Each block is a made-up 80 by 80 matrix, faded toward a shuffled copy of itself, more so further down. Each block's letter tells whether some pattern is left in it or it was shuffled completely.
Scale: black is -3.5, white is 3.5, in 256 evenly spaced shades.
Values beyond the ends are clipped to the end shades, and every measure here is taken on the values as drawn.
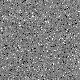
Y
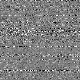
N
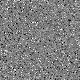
Y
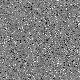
Y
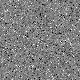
Y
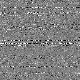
N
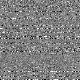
N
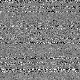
N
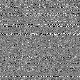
N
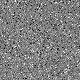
Y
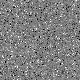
Y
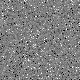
Y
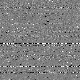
N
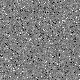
Y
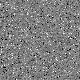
Y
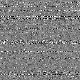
N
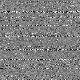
N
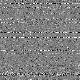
N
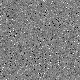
Y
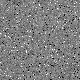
Y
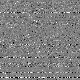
N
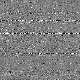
N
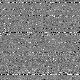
N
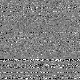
N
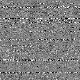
N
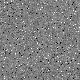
Y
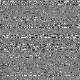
N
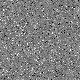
Y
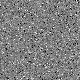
Y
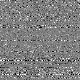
N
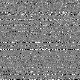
N
